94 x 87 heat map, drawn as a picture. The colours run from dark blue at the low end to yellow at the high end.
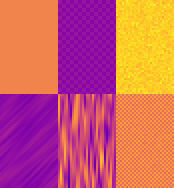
It is made of 2 by 3 panels. Panel 1,1: high, flat. Panel 1,2: low, checkered, faint in contrast. Panel 1,3: very high, fine-grained, faint in contrast. Panel 2,1: low, slanting up to the right, faint in contrast. Panel 2,2: middling, streaked downward, strong in contrast. Panel 2,3: high, checkered.
